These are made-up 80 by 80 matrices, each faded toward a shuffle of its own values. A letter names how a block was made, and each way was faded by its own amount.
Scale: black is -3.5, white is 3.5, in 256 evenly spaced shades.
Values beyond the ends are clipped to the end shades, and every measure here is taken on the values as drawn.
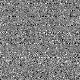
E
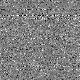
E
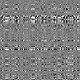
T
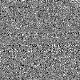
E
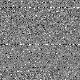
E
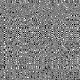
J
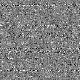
E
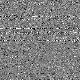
E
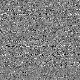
E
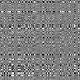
T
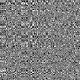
J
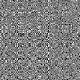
J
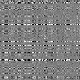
T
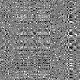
J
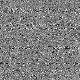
E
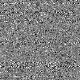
E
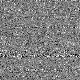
E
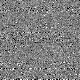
E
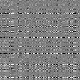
T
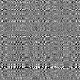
T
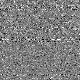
E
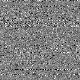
E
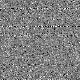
E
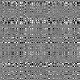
T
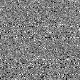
E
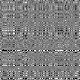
T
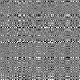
T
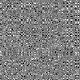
J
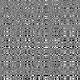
T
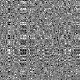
J
